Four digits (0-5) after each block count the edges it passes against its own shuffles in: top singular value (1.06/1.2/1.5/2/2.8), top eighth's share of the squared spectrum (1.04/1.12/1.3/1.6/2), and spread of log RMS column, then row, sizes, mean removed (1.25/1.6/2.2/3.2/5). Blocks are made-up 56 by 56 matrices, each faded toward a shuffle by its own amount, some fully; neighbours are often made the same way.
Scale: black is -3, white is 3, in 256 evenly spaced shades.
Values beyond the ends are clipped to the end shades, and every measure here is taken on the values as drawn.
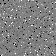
1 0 0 0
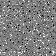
2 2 0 0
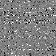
2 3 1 3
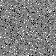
1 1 1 0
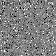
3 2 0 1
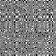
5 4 3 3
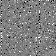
2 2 2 1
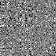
3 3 2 2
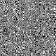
3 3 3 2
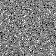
0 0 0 0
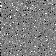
1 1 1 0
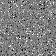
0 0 0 0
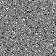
2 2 1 0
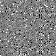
3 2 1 1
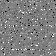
2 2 0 1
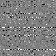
4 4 1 3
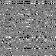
4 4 1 3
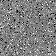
0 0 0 0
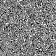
0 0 0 0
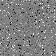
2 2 0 0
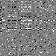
4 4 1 2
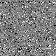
1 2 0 2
